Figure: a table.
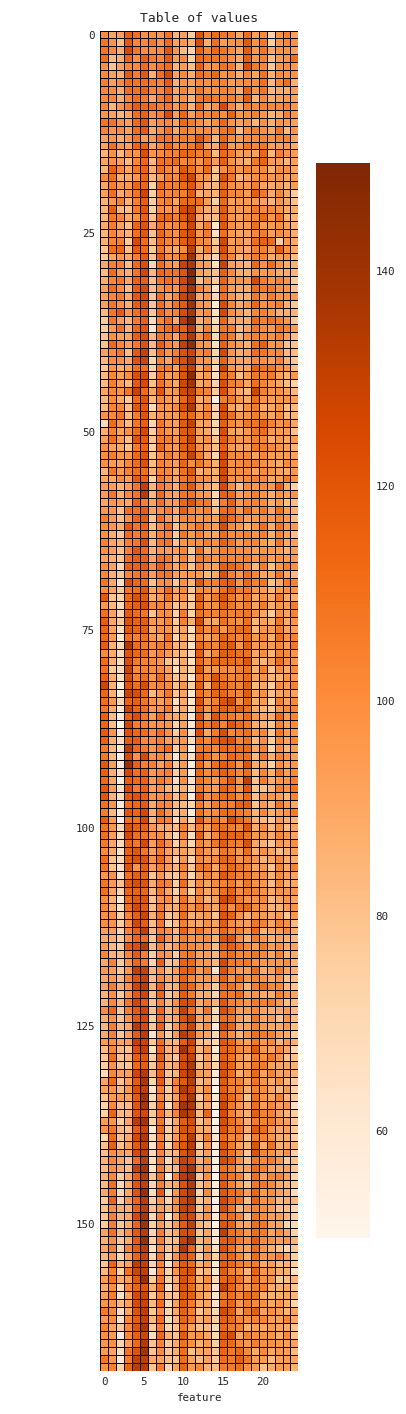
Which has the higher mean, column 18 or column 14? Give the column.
18
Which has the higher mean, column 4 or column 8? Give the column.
4
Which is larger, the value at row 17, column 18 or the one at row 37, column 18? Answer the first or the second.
the first
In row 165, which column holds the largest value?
5
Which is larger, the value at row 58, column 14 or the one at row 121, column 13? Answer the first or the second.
the second
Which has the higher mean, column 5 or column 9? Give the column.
5
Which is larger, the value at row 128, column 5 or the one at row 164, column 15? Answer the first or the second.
the first
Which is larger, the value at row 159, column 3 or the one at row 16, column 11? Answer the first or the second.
the second
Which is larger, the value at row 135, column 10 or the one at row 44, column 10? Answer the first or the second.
the first
